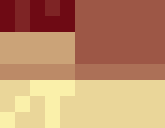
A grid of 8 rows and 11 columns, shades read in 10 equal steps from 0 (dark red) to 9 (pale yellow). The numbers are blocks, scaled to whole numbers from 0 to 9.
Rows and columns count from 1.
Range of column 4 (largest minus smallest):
9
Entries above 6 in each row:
0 0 0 0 0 11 11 11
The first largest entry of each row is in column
6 6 1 1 1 3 2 1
